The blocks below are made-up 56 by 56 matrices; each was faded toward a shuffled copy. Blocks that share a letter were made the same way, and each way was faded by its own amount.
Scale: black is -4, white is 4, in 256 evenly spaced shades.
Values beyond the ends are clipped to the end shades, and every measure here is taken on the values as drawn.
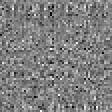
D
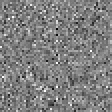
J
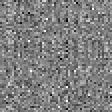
D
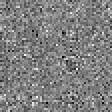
D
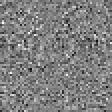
J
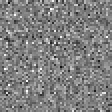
J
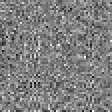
D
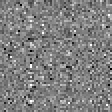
J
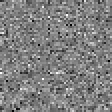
J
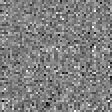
J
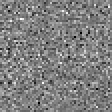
J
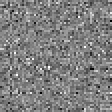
D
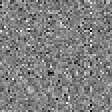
J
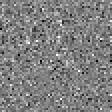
J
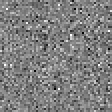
J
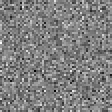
D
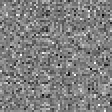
J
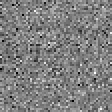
J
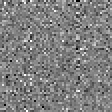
D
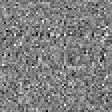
J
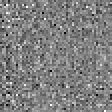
J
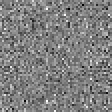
D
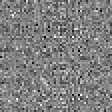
D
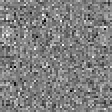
D
